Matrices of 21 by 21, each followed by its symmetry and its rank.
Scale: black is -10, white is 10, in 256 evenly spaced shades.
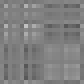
symmetric, rank one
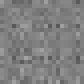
neither, rank three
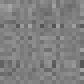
neither, rank three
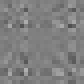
antisymmetric, rank two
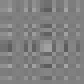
symmetric, rank one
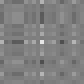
symmetric, rank one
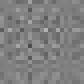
antisymmetric, rank two
